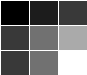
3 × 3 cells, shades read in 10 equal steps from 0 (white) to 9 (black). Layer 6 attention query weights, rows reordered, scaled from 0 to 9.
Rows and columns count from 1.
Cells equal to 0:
1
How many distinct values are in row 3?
3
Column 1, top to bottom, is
9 7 7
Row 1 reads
9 8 7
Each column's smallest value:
7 5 0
